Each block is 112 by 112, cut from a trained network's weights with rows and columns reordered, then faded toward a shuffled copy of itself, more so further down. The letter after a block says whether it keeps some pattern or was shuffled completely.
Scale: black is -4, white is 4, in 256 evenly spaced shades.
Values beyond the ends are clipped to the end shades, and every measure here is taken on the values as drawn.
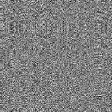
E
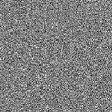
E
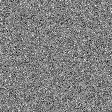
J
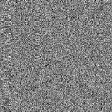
E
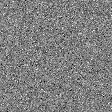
J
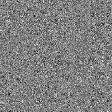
E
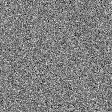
J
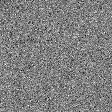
J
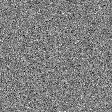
J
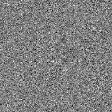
E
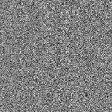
E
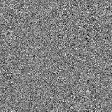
E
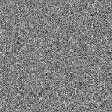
E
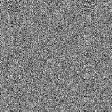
E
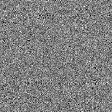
E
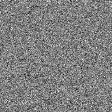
E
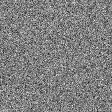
J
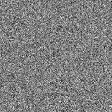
E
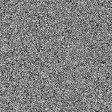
E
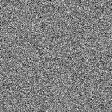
E
